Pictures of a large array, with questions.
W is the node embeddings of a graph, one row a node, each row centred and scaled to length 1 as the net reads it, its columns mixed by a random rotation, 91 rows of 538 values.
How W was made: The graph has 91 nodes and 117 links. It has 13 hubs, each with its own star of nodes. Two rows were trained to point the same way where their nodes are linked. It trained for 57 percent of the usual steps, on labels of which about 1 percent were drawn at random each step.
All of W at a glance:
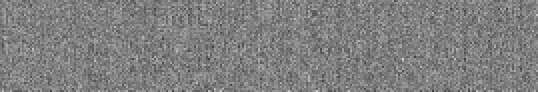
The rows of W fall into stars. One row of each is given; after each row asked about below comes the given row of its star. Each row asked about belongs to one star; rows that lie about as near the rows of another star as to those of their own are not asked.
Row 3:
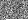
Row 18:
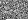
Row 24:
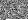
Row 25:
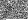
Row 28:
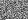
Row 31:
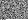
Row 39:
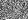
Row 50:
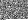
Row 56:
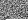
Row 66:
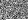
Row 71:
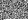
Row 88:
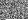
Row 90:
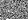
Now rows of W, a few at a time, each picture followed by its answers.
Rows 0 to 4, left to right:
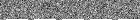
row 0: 25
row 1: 71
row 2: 66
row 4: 88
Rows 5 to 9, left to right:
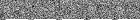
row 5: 56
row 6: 90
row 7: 50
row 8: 18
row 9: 18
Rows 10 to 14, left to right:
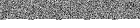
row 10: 25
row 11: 90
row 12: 50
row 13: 25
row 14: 71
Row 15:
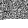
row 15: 25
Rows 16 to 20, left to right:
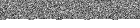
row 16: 90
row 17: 90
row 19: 90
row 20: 90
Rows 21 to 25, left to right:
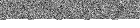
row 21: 18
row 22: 71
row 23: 90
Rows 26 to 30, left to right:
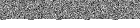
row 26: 56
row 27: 31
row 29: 24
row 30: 66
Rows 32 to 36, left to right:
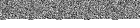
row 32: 25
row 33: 50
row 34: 25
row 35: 39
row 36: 39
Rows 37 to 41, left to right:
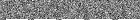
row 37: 24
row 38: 66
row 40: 66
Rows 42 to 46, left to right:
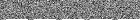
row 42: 71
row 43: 31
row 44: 66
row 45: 88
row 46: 66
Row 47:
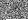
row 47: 71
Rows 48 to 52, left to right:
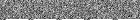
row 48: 39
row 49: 50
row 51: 39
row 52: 50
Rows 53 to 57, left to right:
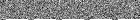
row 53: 88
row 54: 88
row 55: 31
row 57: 39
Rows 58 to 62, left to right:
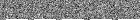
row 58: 3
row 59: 3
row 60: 3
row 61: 39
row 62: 39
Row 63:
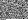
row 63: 31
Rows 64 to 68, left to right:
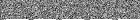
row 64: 71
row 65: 56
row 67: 3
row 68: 3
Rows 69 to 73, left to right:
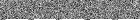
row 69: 28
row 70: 66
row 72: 31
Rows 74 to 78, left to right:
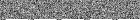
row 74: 88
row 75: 31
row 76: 88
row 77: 25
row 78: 88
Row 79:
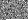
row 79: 31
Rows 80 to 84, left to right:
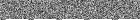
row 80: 88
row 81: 50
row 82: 25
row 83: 18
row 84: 66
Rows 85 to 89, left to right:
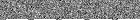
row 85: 90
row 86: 3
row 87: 50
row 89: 39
